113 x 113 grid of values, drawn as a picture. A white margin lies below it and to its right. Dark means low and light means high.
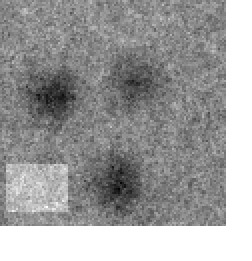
Mirror symmetry: none. Odd patch: higher, in the bottom left. Ninth with the highest average: bottom left. Slope: none. Dips: three.
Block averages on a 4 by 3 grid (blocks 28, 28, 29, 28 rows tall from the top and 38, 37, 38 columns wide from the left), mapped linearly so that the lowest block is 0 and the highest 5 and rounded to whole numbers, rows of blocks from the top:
3 3 3 | 0 1 2 | 2 2 2 | 5 0 2
